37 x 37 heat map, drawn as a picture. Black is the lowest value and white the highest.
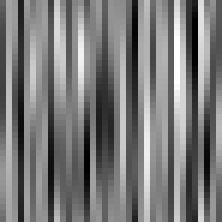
The histogram is bell-shaped. The grain runs up and down. Overall the values sit about 50% of the way up the scale.
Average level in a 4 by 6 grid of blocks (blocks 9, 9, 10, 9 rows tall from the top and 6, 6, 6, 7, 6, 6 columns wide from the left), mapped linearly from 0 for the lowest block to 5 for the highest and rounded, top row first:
243342 | 232352 | 220341 | 321331
